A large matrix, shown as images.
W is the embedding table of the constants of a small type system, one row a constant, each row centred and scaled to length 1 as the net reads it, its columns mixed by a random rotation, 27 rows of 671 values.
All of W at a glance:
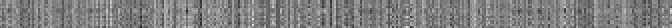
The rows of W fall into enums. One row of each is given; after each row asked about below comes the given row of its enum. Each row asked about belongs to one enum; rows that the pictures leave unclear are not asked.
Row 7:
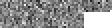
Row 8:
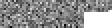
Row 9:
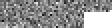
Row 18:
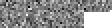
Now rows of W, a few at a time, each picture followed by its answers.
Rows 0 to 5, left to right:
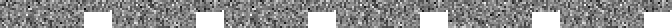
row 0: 18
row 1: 7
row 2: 18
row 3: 7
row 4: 9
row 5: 7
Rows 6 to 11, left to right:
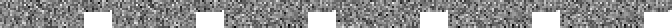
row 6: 7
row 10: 8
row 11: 8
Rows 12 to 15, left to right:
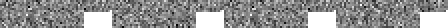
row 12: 18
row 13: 8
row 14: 18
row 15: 7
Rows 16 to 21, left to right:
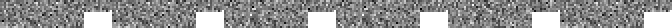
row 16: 9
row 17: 9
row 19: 18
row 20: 7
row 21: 9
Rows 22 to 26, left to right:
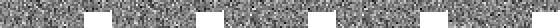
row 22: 7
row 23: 7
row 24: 18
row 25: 18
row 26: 9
